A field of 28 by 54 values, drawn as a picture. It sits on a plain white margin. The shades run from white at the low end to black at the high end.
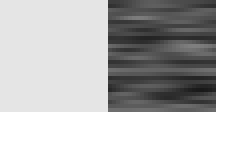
It is made of 1 by 2 panels. Panel 1,1: very low, flat. Panel 1,2: high, streaked across.
